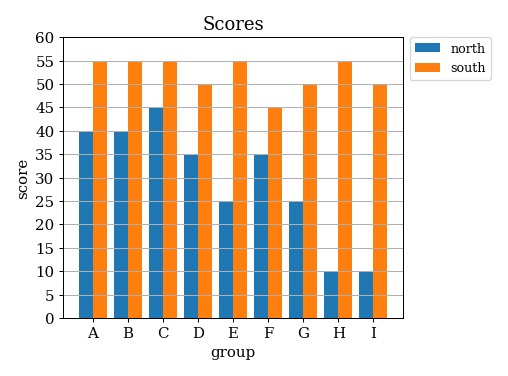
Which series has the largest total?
south
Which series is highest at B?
south
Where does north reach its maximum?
C
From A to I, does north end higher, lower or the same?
lower
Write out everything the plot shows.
Title: Scores
x-axis: group, ticks A B C D E F G H I
y-axis: score, ticks 0 5 10 15 20 25 30 35 40 45 50 55 60
Legend: north, south
Values:
north: 40 40 45 35 25 35 25 10 10
south: 55 55 55 50 55 45 50 55 50
